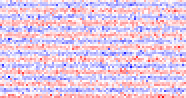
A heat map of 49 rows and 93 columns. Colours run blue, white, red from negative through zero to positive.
Stripes: horizontal, repeating 8 times. Histogram: bell-shaped. Odd rows or columns: none. Average level on the scale: 50%. Seam: none.
